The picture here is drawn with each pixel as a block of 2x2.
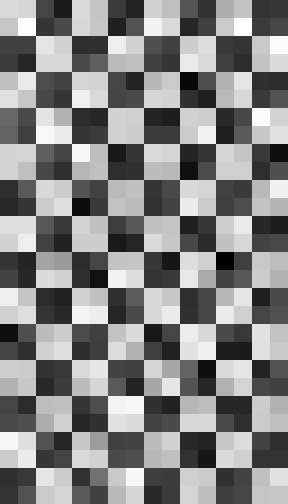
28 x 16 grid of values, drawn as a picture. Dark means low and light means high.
On average the colour sits 50% of the way up the scale. A checkerboard runs through the table. There is no overall slope. The values fall into two levels.
